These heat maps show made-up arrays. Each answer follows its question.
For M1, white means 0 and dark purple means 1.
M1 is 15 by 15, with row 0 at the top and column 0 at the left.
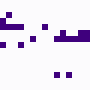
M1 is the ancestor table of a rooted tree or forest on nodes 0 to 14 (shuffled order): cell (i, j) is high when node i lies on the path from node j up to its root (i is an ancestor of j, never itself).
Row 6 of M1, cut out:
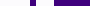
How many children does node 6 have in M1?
2
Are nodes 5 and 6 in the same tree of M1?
yes
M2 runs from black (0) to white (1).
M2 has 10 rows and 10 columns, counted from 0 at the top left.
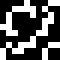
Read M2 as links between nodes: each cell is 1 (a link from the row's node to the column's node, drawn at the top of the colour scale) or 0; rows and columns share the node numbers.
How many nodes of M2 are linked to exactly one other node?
1
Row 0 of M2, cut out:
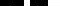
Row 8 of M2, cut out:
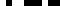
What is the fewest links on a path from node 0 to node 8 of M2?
1
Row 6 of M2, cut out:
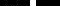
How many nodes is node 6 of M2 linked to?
1
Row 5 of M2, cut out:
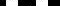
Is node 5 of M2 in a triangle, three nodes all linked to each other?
yes
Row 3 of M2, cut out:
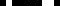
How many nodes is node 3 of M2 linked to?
3
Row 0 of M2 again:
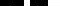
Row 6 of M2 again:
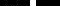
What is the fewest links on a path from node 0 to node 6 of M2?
4
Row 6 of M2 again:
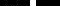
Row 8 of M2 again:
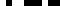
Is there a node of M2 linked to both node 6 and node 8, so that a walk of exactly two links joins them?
no
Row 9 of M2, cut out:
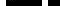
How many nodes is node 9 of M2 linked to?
2
